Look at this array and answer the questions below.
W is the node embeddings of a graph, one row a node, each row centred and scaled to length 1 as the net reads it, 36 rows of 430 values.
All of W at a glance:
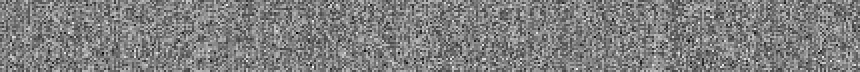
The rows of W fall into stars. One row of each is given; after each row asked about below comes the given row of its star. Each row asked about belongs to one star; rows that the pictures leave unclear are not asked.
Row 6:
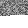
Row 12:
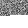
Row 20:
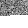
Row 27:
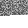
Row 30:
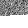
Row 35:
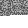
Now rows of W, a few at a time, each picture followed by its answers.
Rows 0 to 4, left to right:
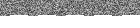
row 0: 12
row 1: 30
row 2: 6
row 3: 20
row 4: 6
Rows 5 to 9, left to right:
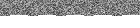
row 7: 6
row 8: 35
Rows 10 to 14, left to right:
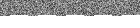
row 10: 35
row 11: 30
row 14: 12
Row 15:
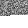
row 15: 35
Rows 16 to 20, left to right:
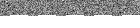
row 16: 27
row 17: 30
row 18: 12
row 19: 20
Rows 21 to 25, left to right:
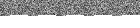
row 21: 27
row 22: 35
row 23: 6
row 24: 27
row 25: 35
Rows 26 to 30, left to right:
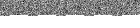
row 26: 27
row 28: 35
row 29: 12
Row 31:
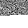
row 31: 12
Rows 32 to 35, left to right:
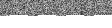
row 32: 30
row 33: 12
